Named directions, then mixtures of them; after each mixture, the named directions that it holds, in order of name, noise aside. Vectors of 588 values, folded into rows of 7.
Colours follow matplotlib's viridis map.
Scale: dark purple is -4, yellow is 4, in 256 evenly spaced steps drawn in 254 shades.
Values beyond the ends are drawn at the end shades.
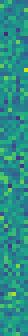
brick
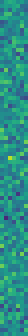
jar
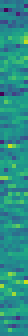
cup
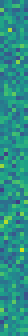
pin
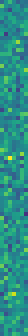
brick, jar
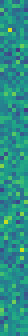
pin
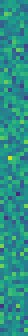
jar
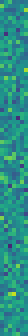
brick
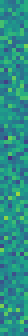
jar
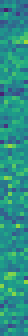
cup, jar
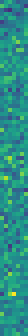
brick, cup, jar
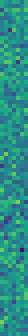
pin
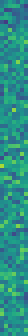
cup, jar, pin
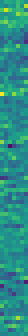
cup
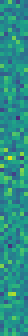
brick, jar, pin
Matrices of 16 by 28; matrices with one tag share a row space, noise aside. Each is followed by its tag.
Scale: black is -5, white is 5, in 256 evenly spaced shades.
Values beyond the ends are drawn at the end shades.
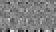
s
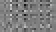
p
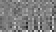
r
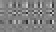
r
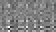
s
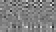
r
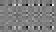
r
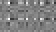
s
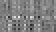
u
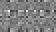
s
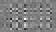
p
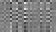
p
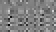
s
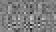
u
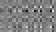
r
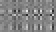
r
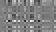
u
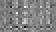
p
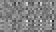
r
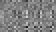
r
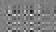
u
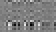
u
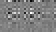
u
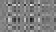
u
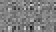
u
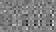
r
